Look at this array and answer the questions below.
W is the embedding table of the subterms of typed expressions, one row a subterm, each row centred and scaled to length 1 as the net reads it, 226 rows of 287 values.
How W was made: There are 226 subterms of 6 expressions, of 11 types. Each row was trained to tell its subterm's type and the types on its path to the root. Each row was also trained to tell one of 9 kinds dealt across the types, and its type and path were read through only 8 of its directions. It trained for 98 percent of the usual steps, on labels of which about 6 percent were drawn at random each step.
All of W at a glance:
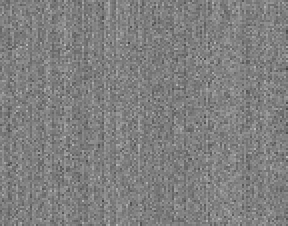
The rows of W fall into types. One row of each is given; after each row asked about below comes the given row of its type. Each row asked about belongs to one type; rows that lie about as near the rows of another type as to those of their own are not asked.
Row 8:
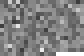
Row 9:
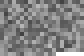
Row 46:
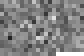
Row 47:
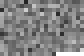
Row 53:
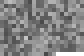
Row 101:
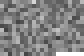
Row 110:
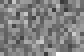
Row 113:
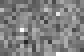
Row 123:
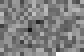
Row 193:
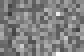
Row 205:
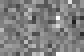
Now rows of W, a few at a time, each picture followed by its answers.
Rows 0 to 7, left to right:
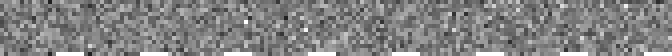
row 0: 46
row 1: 113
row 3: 8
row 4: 101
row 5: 101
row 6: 46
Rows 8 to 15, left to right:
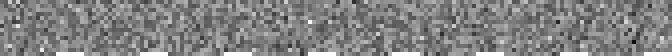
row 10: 53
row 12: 46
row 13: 46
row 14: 8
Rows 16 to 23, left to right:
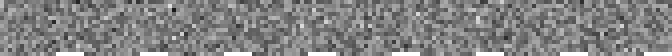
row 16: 8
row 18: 46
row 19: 53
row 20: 9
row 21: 205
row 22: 113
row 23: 46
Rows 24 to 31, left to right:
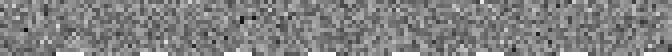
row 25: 8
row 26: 123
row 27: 101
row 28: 53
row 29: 8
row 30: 205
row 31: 53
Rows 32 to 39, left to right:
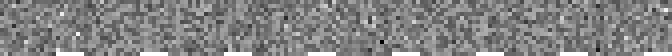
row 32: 101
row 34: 123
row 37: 101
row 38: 205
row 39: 47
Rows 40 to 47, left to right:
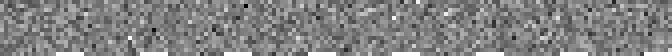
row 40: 101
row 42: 193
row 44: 113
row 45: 113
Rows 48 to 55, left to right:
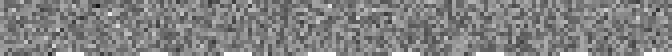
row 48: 47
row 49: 113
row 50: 110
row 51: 8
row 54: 123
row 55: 9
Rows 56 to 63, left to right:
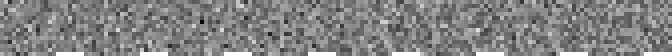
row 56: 46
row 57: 47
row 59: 205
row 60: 193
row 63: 53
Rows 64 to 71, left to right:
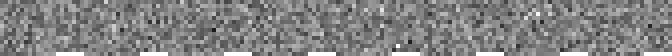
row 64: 53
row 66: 8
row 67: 205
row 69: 193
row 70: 113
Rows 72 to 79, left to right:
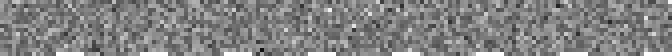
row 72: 8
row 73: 9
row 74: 123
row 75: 47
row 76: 123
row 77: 101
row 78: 193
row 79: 205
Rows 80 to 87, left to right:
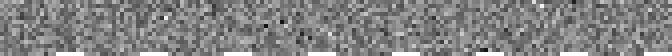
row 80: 46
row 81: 9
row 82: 9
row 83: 101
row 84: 101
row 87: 47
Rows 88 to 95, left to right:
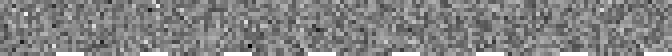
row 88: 110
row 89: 110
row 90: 53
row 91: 193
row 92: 53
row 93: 46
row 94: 46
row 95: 8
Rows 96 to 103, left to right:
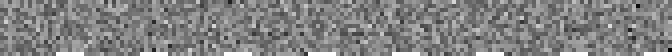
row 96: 123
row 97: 123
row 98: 101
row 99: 46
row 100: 193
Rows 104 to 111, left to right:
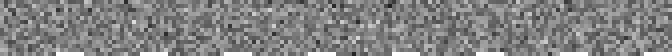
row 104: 8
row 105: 193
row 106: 53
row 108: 205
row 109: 8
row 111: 53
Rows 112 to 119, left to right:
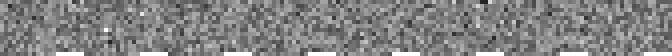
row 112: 53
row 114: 205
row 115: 53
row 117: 205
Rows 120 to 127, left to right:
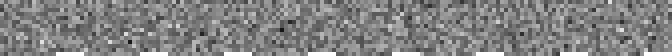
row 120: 53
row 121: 46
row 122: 110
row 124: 205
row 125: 113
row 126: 47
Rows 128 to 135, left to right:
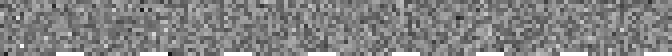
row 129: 47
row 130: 113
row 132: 8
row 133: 113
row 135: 101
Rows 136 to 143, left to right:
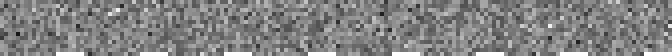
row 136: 47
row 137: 113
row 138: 47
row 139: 46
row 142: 113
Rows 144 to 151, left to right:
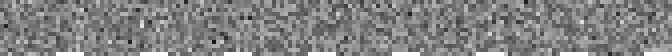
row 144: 47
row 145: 47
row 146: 47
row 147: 123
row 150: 46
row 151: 123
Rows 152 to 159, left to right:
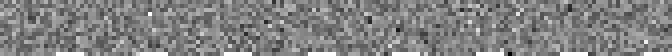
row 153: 101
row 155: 53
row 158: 110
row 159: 53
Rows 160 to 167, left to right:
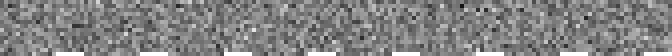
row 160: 205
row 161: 46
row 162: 47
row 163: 123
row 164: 47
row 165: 47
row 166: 123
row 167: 46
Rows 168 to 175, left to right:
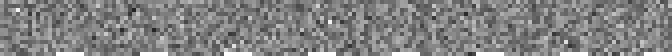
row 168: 9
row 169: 46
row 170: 123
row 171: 47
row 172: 9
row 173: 110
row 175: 113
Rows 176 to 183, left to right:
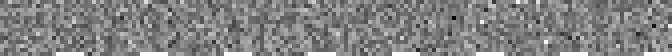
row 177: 46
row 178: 46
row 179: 193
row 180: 8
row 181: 110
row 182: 47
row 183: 47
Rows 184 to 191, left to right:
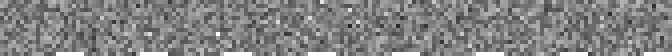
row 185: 193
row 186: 113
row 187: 205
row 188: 53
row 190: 53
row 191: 53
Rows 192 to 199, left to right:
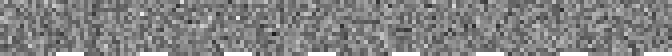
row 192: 123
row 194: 205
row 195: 193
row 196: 193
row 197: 205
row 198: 113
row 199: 123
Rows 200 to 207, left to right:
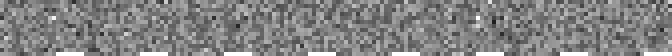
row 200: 9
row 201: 193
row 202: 46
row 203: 110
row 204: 205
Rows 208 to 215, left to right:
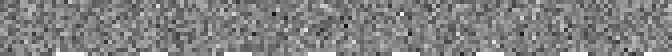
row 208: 205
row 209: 113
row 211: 8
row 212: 193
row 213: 9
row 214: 47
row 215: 53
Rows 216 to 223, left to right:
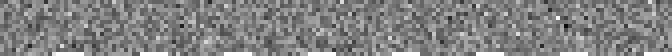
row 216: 53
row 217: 46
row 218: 53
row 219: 101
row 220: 110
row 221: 110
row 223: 8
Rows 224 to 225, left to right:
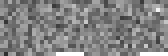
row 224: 9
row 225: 8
